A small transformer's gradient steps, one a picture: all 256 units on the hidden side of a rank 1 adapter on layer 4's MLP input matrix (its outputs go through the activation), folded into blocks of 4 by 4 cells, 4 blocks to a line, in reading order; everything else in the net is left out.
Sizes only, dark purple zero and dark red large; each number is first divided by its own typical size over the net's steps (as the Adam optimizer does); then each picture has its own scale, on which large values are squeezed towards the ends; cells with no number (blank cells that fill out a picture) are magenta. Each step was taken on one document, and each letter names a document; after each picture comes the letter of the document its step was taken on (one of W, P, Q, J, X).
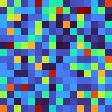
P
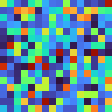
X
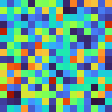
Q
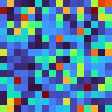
X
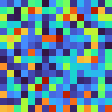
X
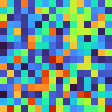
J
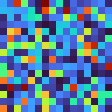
P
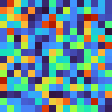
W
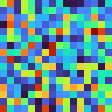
W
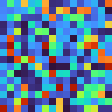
P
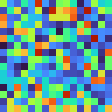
J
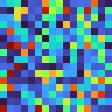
P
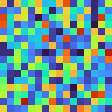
J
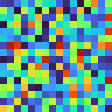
Q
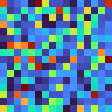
P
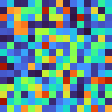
X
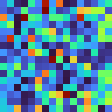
X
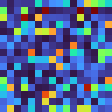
X
